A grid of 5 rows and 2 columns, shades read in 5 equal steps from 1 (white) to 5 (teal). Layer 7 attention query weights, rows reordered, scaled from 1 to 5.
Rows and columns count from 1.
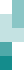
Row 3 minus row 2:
0 -1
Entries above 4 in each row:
0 0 0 0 1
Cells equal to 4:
1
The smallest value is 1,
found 3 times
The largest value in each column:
5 3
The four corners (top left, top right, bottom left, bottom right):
1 3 5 1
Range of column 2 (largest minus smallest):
2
